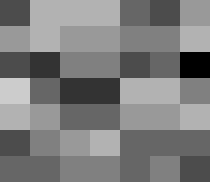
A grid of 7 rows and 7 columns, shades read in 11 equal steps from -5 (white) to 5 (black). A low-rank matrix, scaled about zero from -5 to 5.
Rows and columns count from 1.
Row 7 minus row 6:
-1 1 1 2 0 -1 1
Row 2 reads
-1 -2 -1 -1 0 0 -2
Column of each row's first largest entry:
1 5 7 3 3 1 7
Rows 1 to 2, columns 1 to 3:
2 -2 -2 | -1 -2 -1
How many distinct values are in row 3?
5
